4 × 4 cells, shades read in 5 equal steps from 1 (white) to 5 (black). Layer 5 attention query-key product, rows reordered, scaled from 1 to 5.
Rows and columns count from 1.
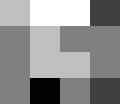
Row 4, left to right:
3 5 3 4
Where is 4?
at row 1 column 4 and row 4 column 4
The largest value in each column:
3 5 3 4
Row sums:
8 11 10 15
